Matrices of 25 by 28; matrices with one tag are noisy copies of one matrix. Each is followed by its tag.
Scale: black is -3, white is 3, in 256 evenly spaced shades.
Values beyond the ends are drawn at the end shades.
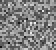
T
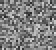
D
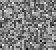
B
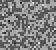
T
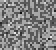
B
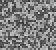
T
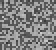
D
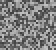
T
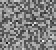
B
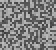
B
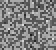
B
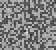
B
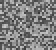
D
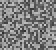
B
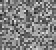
D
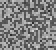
B
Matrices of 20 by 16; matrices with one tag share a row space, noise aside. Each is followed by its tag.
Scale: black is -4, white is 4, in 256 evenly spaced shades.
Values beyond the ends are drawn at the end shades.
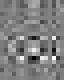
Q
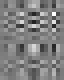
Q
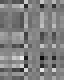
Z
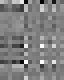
Z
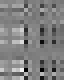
Z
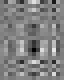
Q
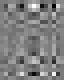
Q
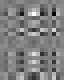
Q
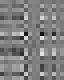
Z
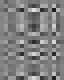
Q
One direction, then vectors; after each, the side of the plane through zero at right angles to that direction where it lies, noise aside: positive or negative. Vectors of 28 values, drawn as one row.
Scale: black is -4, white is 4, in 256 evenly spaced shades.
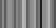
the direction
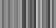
negative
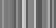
positive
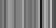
positive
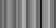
positive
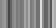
negative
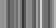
negative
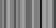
positive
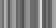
negative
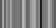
positive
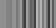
negative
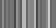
positive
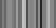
positive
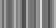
negative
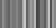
positive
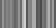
positive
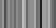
positive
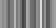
negative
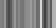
negative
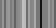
positive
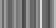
negative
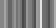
negative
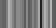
positive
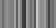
negative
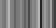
positive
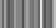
negative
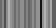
positive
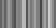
positive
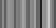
positive
